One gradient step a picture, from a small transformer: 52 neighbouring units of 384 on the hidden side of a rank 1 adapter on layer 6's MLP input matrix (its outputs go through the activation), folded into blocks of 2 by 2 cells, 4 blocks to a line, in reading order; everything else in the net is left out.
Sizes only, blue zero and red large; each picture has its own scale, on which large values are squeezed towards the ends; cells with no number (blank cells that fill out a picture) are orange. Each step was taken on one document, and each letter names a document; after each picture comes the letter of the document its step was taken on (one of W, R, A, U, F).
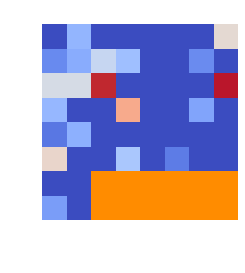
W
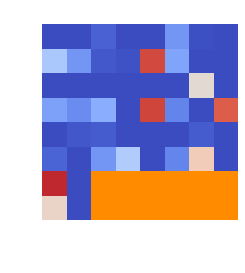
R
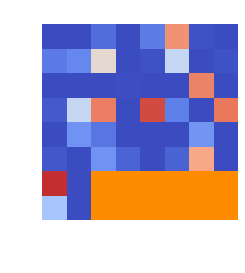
R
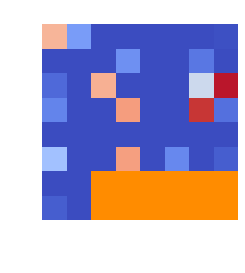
W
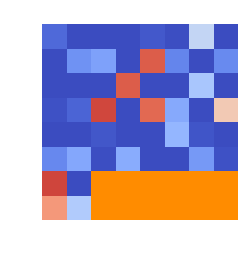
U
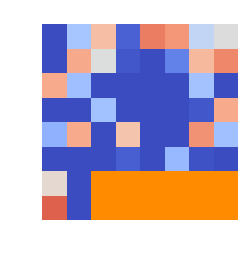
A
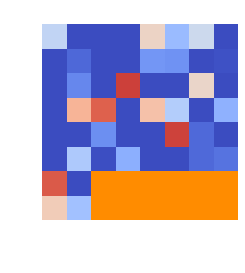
U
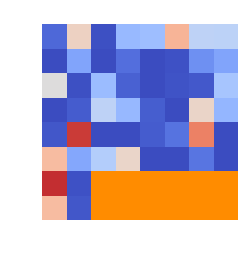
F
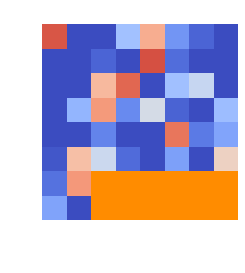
U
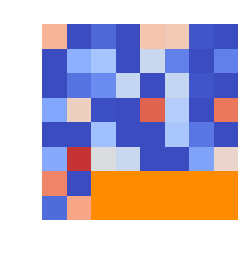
U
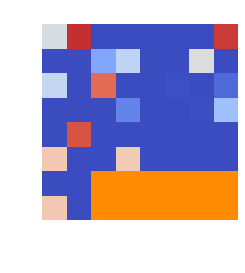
W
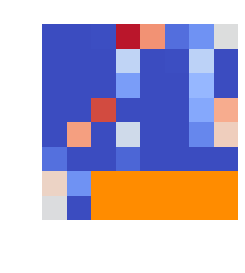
A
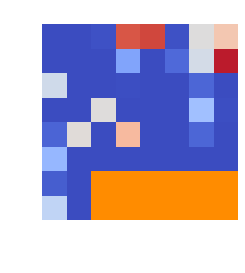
A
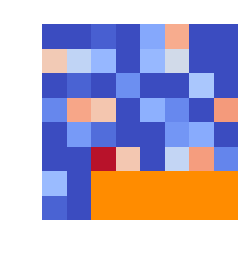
R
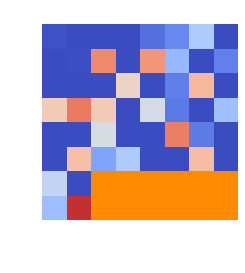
U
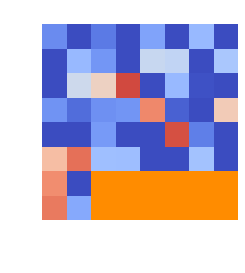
U
